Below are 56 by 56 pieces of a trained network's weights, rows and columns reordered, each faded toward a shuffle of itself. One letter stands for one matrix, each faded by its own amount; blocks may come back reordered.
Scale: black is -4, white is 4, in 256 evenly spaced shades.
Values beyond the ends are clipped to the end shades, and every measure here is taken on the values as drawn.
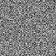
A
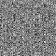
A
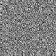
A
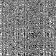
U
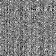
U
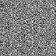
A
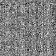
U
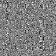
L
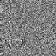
A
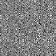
L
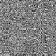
A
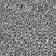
A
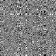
L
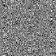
L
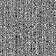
U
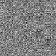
A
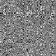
L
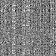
U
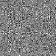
L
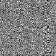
L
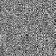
A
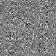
L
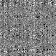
U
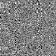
L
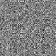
A
